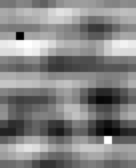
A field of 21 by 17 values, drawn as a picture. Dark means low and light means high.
Ninth with the highest average: top left. Ninth with the lowest average: middle right. Lone odd cells: 2, 1 higher and 1 lower than their neighbours. Histogram: bell-shaped. Stripes: horizontal, repeating 5 times. Average level on the scale: 50%.
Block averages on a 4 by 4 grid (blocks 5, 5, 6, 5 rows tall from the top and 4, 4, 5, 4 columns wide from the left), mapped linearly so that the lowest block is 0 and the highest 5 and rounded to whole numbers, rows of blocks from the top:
3433 | 5324 | 1220 | 2121
